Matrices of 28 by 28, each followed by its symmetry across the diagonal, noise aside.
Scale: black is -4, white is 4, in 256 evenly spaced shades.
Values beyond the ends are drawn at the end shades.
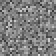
symmetric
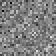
symmetric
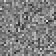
neither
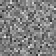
neither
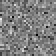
neither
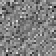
symmetric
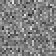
neither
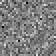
symmetric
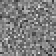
symmetric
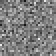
symmetric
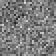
symmetric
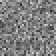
neither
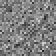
symmetric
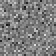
symmetric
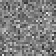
neither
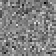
neither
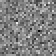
neither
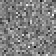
neither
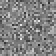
symmetric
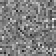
neither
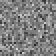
neither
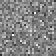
symmetric
